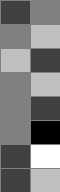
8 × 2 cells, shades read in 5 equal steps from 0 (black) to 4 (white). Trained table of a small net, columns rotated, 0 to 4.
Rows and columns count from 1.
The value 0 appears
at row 6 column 2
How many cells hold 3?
4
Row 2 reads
2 3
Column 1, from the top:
1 2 3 2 2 2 1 1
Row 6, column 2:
0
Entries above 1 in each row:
1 2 1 2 1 1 1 1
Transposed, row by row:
1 2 3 2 2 2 1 1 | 2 3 1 3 1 0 4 3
